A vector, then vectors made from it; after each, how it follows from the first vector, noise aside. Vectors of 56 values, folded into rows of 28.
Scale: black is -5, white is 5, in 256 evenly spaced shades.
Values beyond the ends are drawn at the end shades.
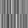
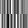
scaled up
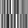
scaled up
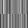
wrapped around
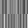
wrapped around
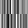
scaled up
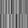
negated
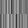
negated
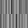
negated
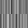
negated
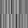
negated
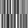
scaled up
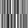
scaled up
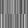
wrapped around
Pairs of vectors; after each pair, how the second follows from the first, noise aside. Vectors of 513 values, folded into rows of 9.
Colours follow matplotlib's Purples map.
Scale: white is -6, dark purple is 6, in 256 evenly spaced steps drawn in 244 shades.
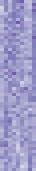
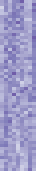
copied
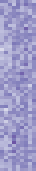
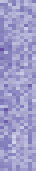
negated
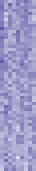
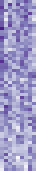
scaled up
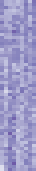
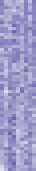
copied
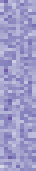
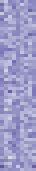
negated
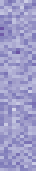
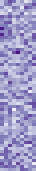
scaled up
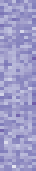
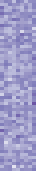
copied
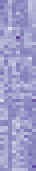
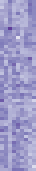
negated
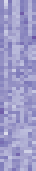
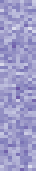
shuffled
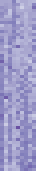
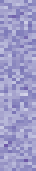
shuffled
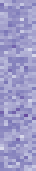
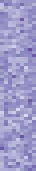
negated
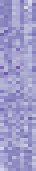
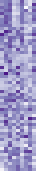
scaled up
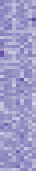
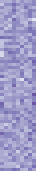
negated
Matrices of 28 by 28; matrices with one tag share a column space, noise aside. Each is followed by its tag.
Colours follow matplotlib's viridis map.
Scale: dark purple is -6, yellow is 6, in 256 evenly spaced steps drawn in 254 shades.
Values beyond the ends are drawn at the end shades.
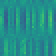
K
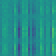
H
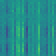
H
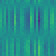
K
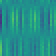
K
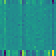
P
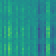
H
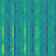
H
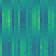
K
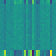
P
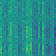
H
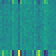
P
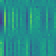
K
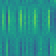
K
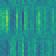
K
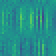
K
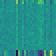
P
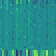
P
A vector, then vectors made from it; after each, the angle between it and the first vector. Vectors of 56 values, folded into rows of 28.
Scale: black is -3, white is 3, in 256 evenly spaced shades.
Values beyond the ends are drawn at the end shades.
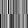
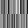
orthogonal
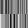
orthogonal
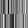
partly aligned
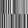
partly aligned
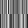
nearly parallel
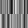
partly opposed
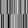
partly opposed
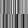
orthogonal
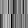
partly aligned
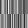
partly opposed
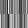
nearly opposite
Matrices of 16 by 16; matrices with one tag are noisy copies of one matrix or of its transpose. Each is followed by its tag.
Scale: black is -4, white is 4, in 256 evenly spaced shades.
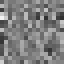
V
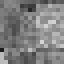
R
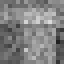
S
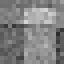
S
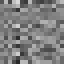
V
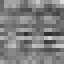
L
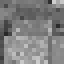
R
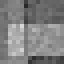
S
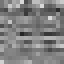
L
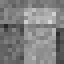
S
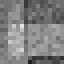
S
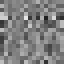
V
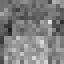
R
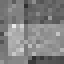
S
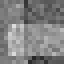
S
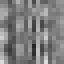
L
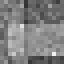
S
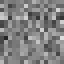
V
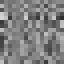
V
